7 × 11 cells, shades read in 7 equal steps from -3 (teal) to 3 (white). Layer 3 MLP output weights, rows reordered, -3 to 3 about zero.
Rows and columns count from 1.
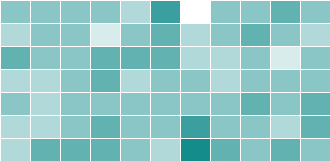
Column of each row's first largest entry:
7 4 10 1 2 1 1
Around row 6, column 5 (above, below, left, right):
0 0 -1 0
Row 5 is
0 1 0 0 0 0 0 0 -1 0 -1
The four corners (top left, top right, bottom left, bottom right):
0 0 1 0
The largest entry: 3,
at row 1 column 7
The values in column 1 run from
-1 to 1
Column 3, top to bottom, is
0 0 0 0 0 0 -1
